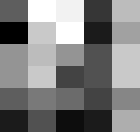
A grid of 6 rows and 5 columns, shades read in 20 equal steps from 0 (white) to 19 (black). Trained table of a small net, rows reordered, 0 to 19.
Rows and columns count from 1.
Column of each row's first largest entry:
4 1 4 3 4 3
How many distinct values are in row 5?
5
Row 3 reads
8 5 8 13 4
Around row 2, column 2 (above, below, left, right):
0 5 19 0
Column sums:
76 36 52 89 35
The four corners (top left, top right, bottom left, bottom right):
12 5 17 6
